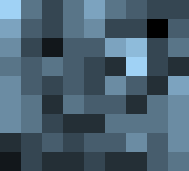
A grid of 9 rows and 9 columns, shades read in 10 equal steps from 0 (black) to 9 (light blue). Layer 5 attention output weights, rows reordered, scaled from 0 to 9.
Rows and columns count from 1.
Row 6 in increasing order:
2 2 4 4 5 5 5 6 6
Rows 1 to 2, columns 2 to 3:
5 3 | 4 3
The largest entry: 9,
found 2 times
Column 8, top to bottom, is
3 0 3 3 2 5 5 4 4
